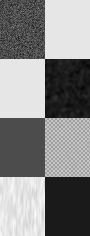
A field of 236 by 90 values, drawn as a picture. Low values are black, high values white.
It is made of 4 by 2 panels. Panel 1,1: low, fine-grained. Panel 1,2: very high, flat. Panel 2,1: very high, flat. Panel 2,2: very low, blotchy, faint in contrast. Panel 3,1: low, flat. Panel 3,2: high, checkered. Panel 4,1: very high, streaked downward, faint in contrast. Panel 4,2: very low, flat.
